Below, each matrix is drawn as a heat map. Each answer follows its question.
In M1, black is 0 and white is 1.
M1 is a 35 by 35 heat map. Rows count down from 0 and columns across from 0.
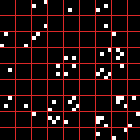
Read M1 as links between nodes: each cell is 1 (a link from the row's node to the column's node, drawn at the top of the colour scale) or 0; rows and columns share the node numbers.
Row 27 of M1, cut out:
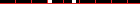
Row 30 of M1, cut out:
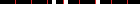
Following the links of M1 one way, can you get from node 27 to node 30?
yes
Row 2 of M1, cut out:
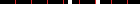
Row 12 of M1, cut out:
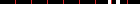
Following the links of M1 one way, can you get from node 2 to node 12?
yes
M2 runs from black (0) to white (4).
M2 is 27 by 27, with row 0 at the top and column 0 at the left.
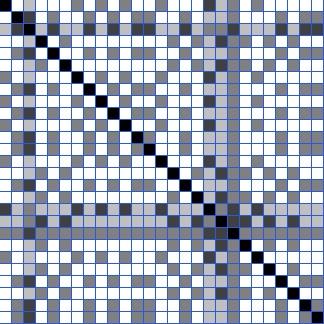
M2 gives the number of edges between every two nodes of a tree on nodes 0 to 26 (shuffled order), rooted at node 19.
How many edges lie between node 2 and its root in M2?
1
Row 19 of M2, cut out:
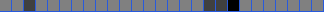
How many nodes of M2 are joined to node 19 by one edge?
3
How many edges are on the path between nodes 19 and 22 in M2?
2
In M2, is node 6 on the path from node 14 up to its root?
no
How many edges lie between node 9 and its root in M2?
2
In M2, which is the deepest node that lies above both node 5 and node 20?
18
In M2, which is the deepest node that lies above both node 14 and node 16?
18
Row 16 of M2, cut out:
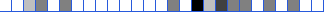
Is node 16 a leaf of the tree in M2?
yes
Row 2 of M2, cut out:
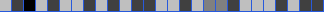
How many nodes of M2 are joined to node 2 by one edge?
11
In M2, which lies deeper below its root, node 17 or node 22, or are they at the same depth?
node 22
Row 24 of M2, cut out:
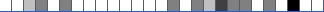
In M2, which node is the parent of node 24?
18
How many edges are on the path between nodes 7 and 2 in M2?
1
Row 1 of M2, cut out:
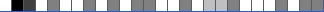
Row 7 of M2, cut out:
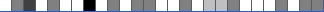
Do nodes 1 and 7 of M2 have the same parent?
yes
